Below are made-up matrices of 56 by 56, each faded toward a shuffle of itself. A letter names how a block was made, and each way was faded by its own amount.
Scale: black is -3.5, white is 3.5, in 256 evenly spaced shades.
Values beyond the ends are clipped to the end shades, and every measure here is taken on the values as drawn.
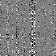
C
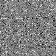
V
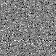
V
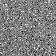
V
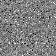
V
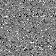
V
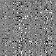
C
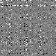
C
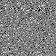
V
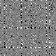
C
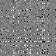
C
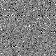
V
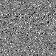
V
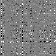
C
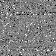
V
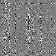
C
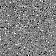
V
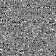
V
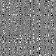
C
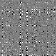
C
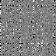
C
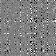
C
